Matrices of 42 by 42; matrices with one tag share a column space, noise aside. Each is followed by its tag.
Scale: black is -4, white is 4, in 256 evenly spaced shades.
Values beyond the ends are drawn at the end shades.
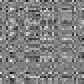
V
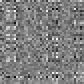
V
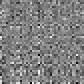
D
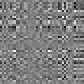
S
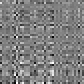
D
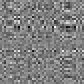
S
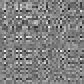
S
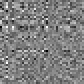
S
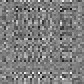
V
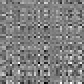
D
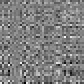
D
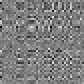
S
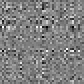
S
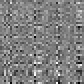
D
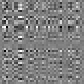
S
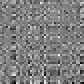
D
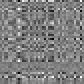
V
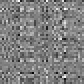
V
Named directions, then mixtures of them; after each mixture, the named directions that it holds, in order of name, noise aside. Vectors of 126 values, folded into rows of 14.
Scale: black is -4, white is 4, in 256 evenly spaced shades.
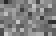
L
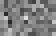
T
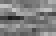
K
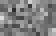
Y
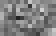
K, Y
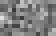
Y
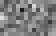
L, T, Y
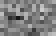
K, T, Y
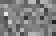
L, T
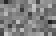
L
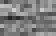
K, L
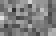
Y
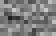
K, T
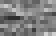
K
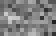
K, L, T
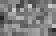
Y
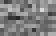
K, L, Y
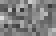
Y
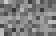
K, L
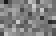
L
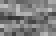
K
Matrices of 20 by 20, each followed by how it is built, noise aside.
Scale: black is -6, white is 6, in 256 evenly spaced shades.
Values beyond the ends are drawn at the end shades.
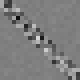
banded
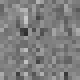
low rank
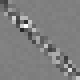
banded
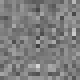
low rank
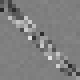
banded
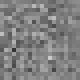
low rank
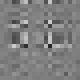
low rank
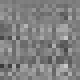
low rank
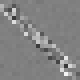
banded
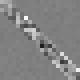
banded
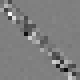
banded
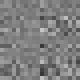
low rank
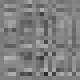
low rank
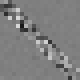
banded
